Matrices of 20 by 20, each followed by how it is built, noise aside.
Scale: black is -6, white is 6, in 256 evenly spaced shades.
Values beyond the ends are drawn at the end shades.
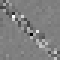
banded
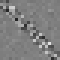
banded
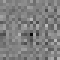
low rank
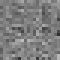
low rank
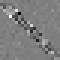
banded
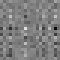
low rank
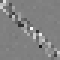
banded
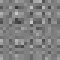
low rank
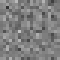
low rank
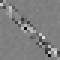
banded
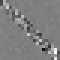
banded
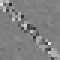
banded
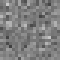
low rank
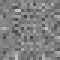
low rank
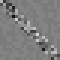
banded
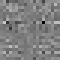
low rank
